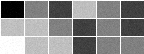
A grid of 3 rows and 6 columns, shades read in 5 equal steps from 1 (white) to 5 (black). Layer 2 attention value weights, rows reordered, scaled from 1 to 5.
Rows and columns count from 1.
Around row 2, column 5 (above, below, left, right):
3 3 4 4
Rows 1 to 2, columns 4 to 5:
2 3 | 4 3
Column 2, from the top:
3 2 2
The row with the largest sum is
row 1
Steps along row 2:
same up up down up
